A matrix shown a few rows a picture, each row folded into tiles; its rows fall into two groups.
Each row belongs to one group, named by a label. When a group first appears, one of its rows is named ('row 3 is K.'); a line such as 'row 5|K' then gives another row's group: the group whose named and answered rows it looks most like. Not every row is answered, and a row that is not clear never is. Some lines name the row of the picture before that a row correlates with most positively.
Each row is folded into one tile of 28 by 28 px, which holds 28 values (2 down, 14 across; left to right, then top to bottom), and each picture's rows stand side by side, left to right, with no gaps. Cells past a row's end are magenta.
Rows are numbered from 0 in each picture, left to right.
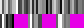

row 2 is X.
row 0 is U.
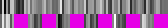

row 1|U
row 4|U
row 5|X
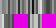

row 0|U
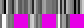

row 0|X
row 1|X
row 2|U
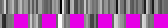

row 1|U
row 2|X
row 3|U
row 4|X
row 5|X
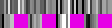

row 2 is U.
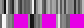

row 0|X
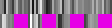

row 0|X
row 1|U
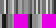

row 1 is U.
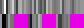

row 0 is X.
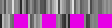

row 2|U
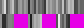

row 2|U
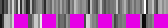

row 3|X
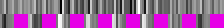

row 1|U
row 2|X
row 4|U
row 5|X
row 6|U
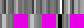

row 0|X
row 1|X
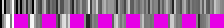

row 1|X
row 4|X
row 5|U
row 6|X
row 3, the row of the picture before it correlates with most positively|2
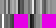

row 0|U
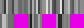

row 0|X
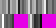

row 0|U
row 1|U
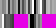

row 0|U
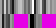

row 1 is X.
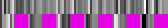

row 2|U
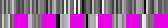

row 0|U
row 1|U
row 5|X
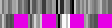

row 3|U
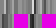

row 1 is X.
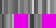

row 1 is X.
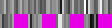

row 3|U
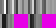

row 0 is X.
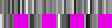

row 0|U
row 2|U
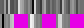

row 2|X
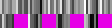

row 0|U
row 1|U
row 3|U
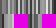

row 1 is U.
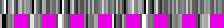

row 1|X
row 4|U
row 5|X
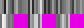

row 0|X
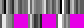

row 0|X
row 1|U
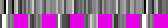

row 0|X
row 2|U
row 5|X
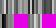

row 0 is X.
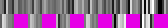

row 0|X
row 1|X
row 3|X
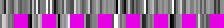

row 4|X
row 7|U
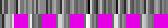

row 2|X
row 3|X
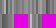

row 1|U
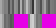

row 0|U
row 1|X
